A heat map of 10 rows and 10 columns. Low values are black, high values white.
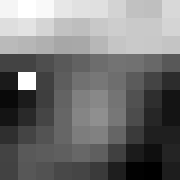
Slope: up to the top. Roughest part: middle left. Ninth with the lowest average: bottom right. Calmest part: top right. Seam: horizontal, 30% of the way down, the top part higher. Lone odd cells: 1, higher than its neighbours. Ninth with the highest average: top left.
